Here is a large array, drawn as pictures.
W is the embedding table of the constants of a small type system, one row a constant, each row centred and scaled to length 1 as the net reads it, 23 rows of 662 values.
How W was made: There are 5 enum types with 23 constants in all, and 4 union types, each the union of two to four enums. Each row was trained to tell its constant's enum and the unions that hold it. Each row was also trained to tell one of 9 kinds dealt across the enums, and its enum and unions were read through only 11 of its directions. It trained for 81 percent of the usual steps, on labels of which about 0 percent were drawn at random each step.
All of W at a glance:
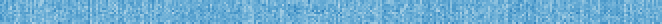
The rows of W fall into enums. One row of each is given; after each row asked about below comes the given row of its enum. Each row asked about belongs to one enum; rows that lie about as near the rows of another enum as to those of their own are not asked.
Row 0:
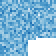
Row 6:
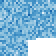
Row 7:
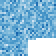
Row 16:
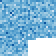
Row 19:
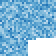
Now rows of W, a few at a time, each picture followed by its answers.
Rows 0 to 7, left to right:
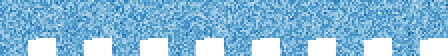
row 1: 19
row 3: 19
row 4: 0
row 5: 19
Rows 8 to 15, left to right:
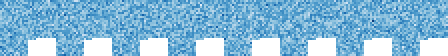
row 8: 6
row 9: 6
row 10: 0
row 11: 0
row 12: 7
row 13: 19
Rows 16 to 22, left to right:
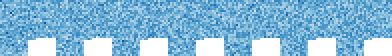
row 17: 7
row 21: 19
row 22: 0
